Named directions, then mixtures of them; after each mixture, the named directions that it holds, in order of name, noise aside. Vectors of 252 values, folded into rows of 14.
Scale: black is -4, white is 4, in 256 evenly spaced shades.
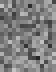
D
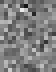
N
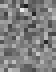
D, N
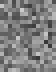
D, N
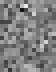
N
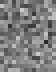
D, N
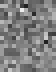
D, N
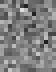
D, N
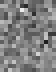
D, N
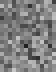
D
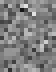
N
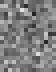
D, N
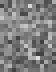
D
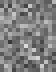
D, N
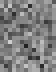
D, N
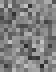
D, N
